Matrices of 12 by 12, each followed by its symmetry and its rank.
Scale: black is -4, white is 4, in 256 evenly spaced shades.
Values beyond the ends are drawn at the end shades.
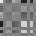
symmetric, rank one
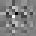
antisymmetric, rank two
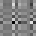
neither, rank one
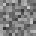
neither, full rank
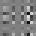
neither, rank one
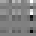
neither, rank one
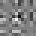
antisymmetric, rank two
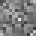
symmetric, full rank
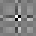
symmetric, rank one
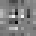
antisymmetric, rank two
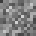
symmetric, full rank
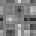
antisymmetric, rank two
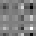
neither, rank one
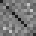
symmetric, full rank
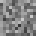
neither, full rank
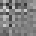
antisymmetric, rank two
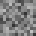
symmetric, full rank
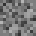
symmetric, full rank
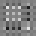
symmetric, rank one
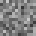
neither, full rank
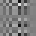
neither, rank one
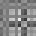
symmetric, rank one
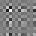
symmetric, rank one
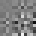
antisymmetric, rank two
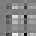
neither, rank one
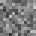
neither, full rank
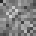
symmetric, full rank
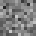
neither, full rank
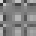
symmetric, rank one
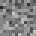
neither, full rank
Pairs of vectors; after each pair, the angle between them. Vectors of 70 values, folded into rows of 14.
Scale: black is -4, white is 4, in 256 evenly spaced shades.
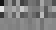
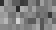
partly aligned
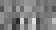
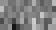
partly aligned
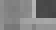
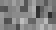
partly aligned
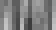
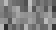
partly opposed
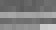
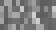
orthogonal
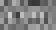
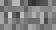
nearly parallel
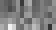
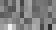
nearly parallel
